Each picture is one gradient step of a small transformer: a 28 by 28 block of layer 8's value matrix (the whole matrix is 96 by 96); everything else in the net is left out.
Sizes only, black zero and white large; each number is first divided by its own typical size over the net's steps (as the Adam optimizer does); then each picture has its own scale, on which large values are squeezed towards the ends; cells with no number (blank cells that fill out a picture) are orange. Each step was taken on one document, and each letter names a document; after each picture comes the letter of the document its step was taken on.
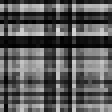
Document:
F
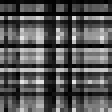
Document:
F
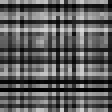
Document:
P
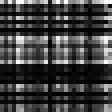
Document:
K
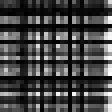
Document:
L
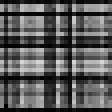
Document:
F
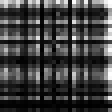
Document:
L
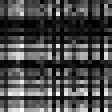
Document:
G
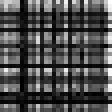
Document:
L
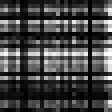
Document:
L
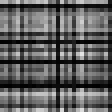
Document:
P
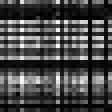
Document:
G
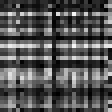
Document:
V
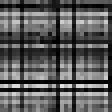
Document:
P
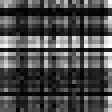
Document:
L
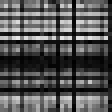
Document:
P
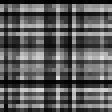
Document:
F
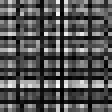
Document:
K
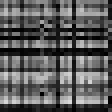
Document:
P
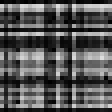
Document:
F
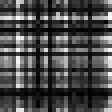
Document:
K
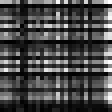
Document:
L
